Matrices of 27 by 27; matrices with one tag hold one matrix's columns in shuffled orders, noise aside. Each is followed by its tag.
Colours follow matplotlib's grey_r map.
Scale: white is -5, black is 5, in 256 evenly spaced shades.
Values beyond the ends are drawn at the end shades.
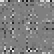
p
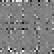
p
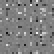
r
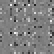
r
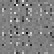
r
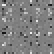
r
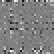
p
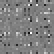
r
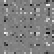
r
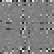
p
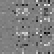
r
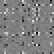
r
